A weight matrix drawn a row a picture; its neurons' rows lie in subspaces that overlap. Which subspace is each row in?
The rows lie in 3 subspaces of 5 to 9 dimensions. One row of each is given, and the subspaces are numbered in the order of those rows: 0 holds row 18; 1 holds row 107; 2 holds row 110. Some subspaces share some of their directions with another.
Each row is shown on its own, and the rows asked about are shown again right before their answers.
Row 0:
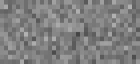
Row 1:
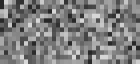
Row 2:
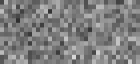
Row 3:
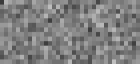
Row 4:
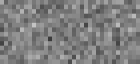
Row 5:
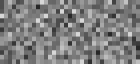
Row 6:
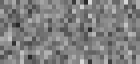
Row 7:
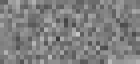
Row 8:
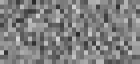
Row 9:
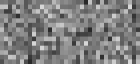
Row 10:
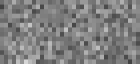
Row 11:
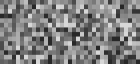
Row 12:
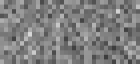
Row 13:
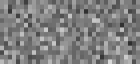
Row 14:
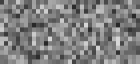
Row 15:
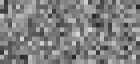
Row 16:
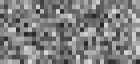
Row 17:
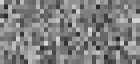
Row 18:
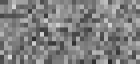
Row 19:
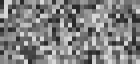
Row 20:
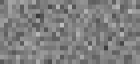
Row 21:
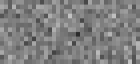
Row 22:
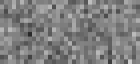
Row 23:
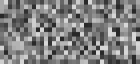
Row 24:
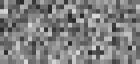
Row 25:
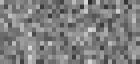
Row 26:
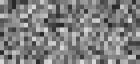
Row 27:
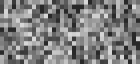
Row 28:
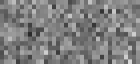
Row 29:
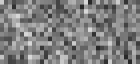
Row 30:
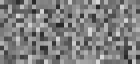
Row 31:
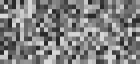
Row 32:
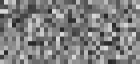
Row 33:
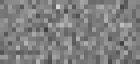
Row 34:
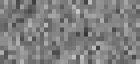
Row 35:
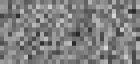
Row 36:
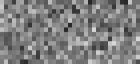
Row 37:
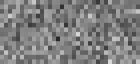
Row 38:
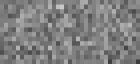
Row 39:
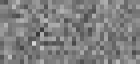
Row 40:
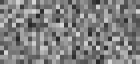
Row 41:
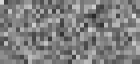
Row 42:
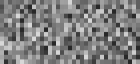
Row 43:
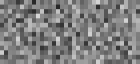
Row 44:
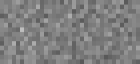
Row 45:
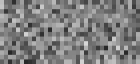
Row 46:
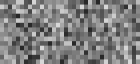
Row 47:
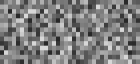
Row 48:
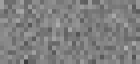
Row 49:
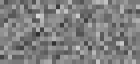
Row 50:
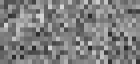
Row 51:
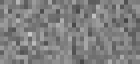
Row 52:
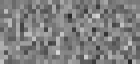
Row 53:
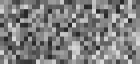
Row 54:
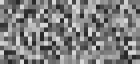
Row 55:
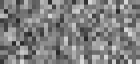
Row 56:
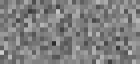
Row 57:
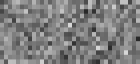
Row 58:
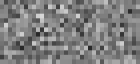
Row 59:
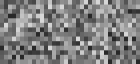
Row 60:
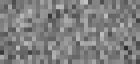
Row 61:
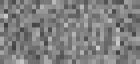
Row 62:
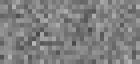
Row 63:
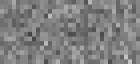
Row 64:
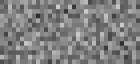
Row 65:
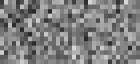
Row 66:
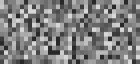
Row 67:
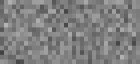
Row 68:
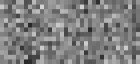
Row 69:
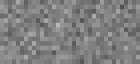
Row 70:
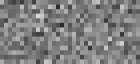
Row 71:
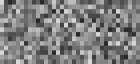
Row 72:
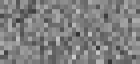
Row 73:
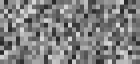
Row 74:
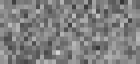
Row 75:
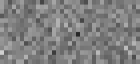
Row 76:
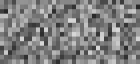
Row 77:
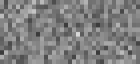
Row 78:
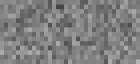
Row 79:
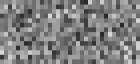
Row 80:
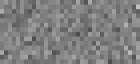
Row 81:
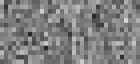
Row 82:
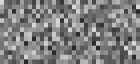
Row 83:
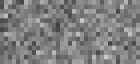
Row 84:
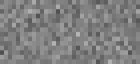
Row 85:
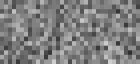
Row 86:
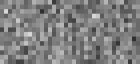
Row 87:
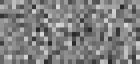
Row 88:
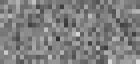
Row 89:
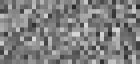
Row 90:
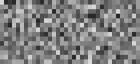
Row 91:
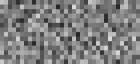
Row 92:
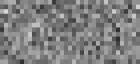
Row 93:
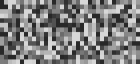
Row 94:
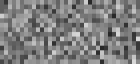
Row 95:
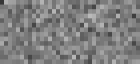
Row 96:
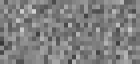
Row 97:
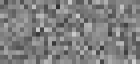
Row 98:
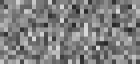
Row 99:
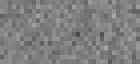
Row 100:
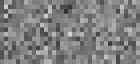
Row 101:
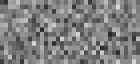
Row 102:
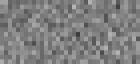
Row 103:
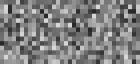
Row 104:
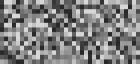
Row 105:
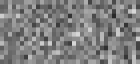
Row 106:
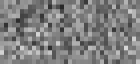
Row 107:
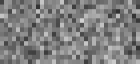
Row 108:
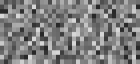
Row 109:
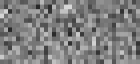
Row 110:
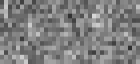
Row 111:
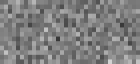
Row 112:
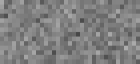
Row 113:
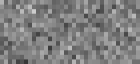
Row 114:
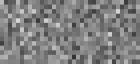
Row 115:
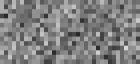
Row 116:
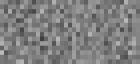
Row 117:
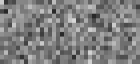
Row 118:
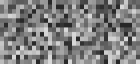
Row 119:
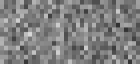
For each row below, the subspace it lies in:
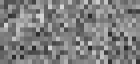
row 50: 0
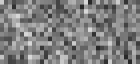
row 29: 1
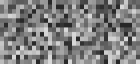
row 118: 0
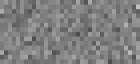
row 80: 1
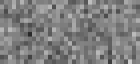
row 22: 2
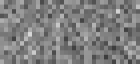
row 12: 1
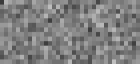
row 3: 2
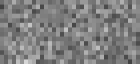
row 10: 1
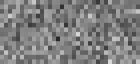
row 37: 0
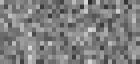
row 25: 1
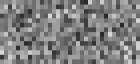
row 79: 0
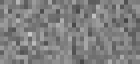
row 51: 2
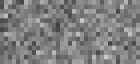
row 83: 2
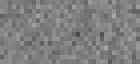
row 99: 0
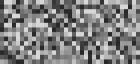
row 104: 2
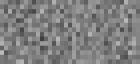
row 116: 1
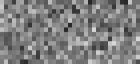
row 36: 1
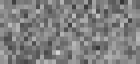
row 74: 1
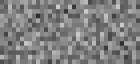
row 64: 0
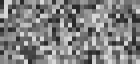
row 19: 2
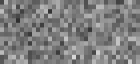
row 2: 1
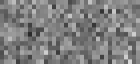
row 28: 2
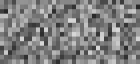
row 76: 2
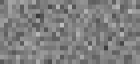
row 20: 0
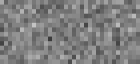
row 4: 2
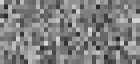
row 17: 2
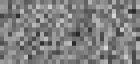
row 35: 0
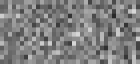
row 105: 0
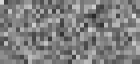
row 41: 2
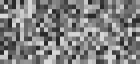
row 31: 2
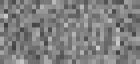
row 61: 2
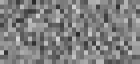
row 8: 0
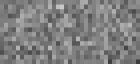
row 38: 0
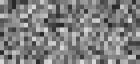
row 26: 0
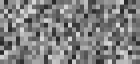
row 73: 2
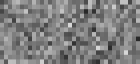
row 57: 1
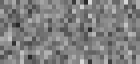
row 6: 1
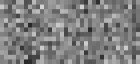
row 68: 1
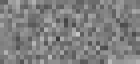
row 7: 0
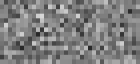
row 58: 0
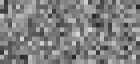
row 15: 2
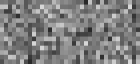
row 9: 1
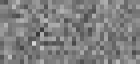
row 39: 0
